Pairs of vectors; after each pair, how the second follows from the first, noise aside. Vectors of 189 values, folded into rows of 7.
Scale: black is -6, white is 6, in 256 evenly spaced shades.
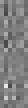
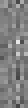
wrapped around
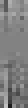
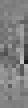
wrapped around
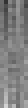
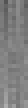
shrunk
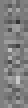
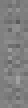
shrunk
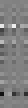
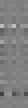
shrunk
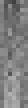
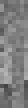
wrapped around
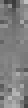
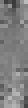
copied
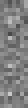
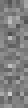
copied
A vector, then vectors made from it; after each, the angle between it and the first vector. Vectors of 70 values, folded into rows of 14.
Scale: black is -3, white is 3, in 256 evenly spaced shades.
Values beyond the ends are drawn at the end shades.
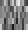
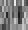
orthogonal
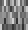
nearly parallel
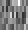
partly aligned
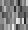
partly opposed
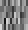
partly aligned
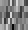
partly aligned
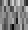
nearly parallel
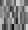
nearly parallel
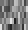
partly aligned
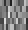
partly opposed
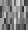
partly aligned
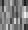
orthogonal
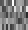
partly aligned
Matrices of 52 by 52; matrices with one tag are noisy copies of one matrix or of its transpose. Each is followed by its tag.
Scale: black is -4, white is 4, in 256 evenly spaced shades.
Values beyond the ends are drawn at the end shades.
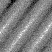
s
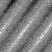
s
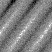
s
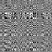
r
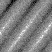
s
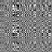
r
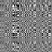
r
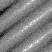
s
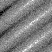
s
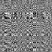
r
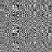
r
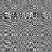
r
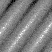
s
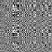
r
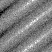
s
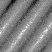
s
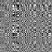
r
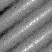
s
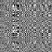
r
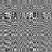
r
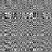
r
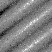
s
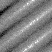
s
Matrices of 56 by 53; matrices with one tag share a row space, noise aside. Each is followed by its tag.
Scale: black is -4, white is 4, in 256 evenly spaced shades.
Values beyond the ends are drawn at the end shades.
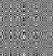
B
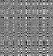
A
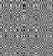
B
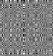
B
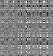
A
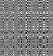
A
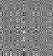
B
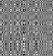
B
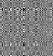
B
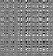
A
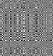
B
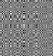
B
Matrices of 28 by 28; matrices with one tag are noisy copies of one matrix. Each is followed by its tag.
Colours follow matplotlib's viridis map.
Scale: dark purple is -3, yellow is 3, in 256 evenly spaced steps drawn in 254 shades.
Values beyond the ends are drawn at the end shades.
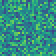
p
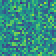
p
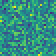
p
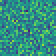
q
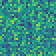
p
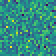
q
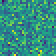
p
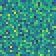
q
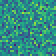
q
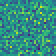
q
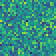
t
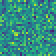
p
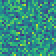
p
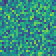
q
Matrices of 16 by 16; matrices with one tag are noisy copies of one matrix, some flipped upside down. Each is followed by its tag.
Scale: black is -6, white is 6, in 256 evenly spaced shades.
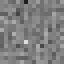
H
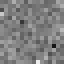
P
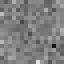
P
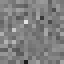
H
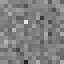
H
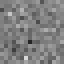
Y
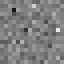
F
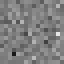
F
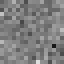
P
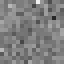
P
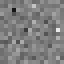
F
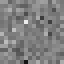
H
